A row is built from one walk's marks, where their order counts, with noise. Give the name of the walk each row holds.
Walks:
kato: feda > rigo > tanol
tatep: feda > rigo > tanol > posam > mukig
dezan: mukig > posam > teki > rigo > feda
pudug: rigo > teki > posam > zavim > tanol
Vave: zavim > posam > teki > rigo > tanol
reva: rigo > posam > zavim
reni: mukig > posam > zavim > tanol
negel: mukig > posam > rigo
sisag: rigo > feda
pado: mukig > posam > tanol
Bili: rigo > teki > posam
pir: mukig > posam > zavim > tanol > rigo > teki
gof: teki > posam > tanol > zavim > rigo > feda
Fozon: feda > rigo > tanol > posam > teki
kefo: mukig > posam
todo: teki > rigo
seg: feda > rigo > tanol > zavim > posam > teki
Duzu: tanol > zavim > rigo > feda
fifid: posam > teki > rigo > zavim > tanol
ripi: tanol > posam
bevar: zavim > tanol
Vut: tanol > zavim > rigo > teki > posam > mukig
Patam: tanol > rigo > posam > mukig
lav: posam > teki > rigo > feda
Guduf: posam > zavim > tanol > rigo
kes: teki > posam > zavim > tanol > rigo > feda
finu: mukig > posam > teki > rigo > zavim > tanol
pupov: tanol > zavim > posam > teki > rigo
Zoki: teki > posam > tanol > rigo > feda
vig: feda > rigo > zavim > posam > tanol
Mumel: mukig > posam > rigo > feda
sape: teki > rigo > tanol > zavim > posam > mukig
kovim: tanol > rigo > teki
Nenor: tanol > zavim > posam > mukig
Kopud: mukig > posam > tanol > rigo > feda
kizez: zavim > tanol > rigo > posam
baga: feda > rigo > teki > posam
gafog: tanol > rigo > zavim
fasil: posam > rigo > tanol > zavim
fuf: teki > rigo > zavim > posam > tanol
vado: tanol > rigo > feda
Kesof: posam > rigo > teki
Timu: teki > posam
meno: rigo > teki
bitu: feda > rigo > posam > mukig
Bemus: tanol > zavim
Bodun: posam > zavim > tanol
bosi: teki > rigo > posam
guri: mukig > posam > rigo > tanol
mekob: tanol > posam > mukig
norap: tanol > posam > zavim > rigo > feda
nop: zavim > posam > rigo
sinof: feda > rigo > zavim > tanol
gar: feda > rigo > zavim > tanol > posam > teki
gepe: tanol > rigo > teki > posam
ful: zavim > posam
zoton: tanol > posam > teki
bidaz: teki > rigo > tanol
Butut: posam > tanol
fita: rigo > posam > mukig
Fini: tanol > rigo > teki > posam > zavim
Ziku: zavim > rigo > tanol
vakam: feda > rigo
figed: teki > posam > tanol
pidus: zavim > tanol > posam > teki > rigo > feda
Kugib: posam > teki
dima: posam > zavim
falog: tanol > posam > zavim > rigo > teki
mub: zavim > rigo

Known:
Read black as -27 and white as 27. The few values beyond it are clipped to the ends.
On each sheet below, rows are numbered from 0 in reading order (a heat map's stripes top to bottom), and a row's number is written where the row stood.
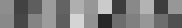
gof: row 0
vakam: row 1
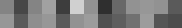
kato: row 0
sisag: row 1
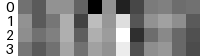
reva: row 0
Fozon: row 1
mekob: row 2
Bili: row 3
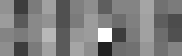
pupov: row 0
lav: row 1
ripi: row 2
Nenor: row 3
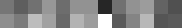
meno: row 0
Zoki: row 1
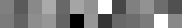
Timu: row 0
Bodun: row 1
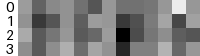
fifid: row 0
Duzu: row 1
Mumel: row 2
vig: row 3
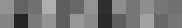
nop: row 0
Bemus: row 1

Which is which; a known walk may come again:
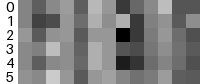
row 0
Butut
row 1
Vut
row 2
kefo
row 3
Patam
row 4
fita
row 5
vado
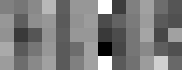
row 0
ripi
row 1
sisag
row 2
Duzu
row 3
Mumel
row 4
pidus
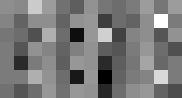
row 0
gafog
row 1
bevar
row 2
falog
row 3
bosi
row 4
Bemus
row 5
pir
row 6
meno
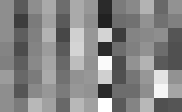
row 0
vig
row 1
Nenor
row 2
tatep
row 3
vakam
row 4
figed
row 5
gar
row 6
sinof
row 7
Zoki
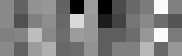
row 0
reni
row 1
bitu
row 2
kizez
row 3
fuf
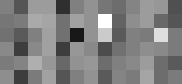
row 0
bidaz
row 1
gepe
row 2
pudug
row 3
sape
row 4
kovim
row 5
pupov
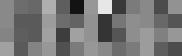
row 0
norap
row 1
Kesof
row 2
Ziku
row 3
lav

